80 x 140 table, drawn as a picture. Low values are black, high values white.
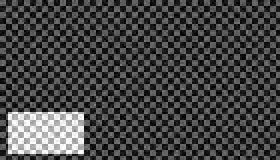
In the bottom left lies a patch that is higher than the rest. The halves do not mirror each other. The bottom left is the ninth with the highest average.
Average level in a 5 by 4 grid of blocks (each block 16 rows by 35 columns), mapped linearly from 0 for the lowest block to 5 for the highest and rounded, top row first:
0 0 0 0 | 0 0 0 0 | 0 0 0 0 | 3 1 0 0 | 5 1 0 0
